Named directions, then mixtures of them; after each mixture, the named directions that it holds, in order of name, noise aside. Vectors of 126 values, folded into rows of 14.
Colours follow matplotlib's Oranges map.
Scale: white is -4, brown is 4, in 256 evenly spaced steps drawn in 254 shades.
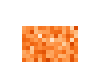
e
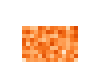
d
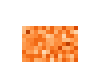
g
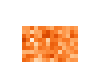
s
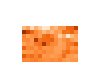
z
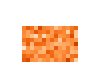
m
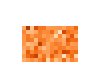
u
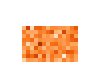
d, u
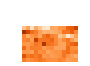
z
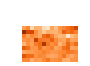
z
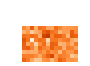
s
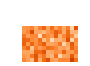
e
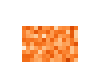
m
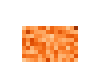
d, e, g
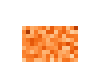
d, g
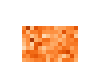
m, s, u
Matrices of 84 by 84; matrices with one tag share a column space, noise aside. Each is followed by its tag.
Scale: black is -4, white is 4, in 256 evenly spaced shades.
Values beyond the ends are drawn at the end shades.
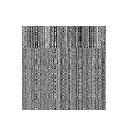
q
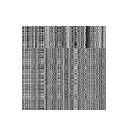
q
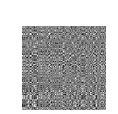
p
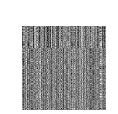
q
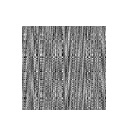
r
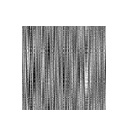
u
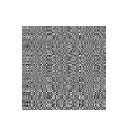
p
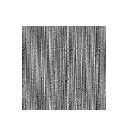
u
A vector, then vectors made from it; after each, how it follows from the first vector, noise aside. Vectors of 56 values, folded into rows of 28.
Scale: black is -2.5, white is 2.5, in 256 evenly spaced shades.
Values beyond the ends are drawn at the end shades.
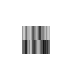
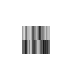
copied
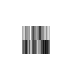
copied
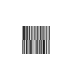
sign-scrambled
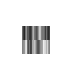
negated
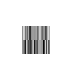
sign-scrambled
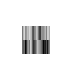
copied
